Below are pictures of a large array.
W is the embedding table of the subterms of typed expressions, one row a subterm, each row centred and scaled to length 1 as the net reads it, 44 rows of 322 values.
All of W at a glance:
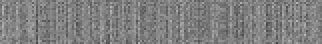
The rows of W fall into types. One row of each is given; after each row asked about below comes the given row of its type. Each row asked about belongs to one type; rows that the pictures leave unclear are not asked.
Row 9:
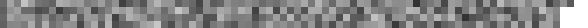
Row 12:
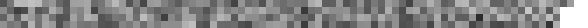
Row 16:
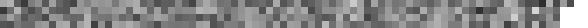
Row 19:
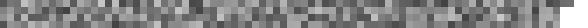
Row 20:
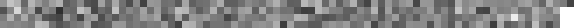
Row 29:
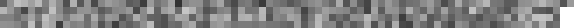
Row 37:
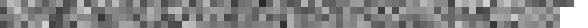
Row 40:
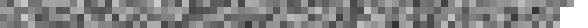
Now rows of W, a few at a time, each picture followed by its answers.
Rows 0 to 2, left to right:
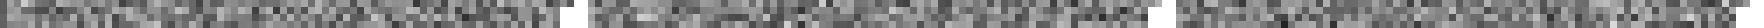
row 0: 9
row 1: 40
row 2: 12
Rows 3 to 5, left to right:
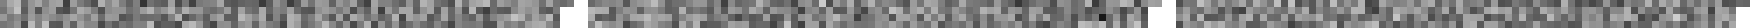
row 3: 29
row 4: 29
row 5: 19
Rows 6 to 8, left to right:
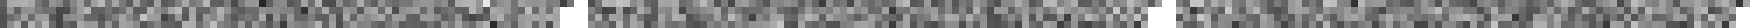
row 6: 37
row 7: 12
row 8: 40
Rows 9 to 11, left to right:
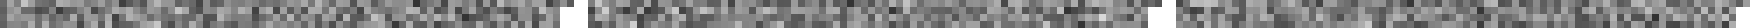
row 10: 9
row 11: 12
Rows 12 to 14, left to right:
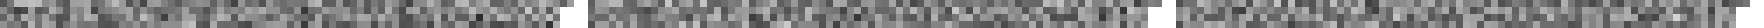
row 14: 19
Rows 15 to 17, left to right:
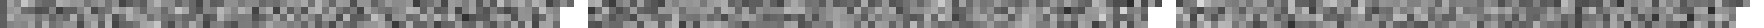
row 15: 9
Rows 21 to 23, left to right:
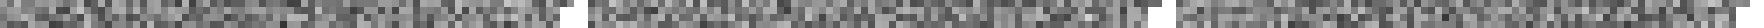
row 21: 40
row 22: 19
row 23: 29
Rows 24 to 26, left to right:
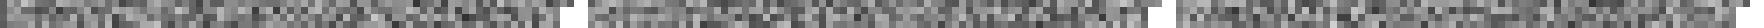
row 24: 9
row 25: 29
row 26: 20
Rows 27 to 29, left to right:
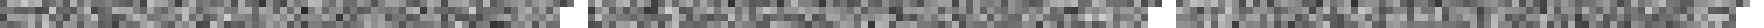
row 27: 9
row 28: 16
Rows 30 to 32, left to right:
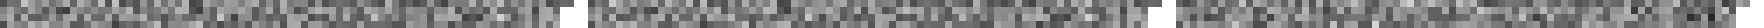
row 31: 19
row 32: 19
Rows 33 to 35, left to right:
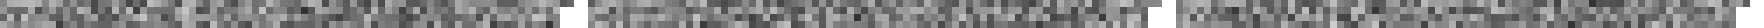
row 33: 20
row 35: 20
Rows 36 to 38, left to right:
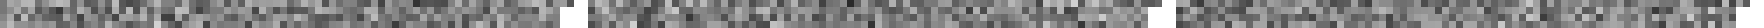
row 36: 20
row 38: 16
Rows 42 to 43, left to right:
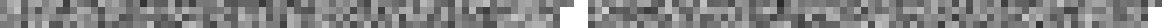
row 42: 29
